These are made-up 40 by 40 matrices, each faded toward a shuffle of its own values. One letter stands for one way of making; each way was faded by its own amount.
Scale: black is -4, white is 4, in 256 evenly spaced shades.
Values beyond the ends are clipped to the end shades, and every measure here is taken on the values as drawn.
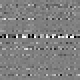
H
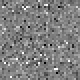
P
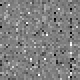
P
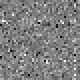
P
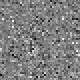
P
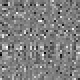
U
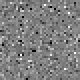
P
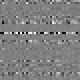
H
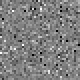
P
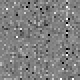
P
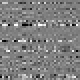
H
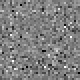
P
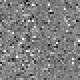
P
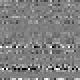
H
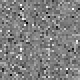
P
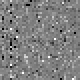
P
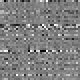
H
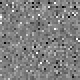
P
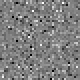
P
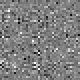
U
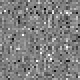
U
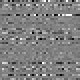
H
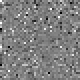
P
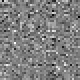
U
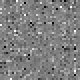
P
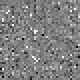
P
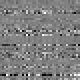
H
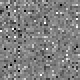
P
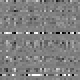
H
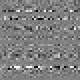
H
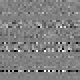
H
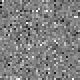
P
